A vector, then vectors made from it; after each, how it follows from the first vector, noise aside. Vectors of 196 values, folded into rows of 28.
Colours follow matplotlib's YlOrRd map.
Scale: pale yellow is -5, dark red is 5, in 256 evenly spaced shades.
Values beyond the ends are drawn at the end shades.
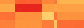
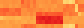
wrapped around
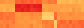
copied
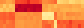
scaled up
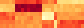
scaled up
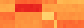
copied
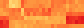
wrapped around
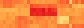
wrapped around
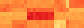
wrapped around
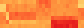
wrapped around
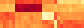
scaled up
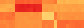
copied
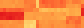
wrapped around
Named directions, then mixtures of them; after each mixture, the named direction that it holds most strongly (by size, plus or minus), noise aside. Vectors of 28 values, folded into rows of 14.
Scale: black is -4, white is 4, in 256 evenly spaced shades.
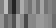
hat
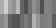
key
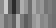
hat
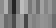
hat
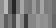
hat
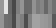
hat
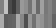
hat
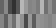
hat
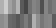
key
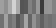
hat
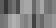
key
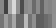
hat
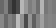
hat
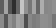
hat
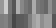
key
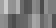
key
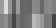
key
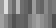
key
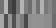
hat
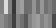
hat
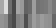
hat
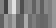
hat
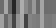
hat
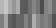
key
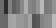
key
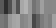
key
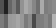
key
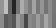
hat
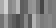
key
